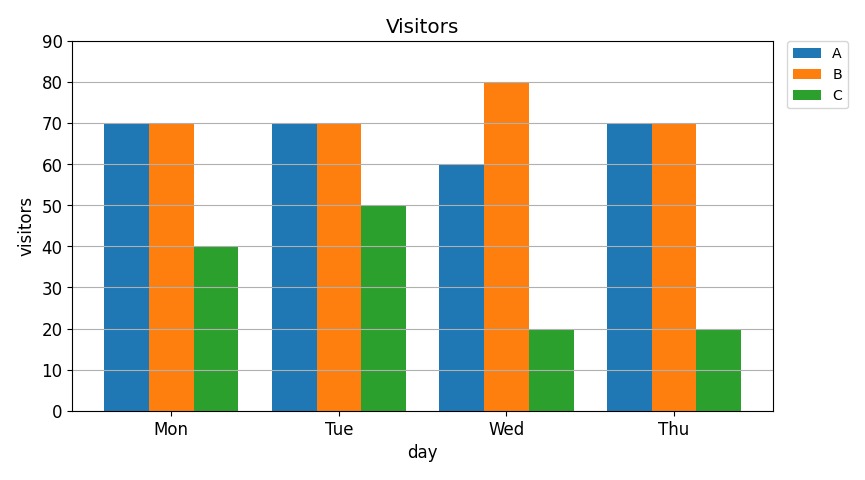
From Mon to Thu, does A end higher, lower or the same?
the same
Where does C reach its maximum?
Tue
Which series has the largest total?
B
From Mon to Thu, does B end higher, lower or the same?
the same
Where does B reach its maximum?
Wed
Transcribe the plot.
Title: Visitors
x-axis: day, ticks Mon Tue Wed Thu
y-axis: visitors, ticks 0 10 20 30 40 50 60 70 80 90
Legend: A, B, C
Values:
A: 70 70 60 70
B: 70 70 80 70
C: 40 50 20 20
